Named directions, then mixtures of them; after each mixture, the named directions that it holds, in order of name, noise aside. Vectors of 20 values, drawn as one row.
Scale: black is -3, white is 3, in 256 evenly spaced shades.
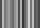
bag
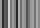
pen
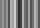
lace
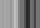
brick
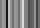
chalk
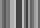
lace, pen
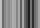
bag, brick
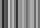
pen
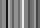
chalk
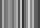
bag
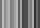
bag, brick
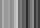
bag, brick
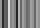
pen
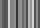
bag, pen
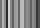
bag, chalk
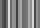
bag, pen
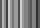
bag, chalk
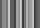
bag, lace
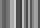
lace, pen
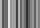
brick, pen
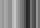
brick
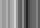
brick, lace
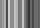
brick, chalk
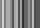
bag, brick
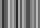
pen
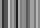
pen
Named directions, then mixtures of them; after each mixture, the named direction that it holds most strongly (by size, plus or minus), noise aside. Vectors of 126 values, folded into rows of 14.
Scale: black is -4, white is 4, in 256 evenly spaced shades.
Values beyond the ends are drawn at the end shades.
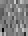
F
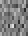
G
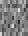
G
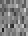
G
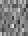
G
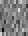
F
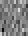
F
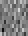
F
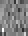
F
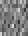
G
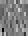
F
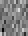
F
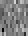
F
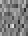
G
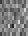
G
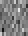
F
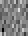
F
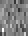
F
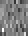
F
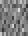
G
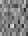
G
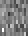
F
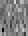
F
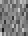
F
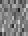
G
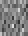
G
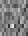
G
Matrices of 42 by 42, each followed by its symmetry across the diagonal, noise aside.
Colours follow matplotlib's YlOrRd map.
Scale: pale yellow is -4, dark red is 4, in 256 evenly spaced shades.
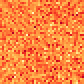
antisymmetric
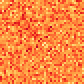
symmetric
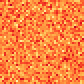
neither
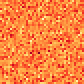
neither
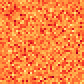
symmetric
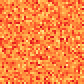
antisymmetric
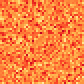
symmetric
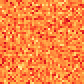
antisymmetric
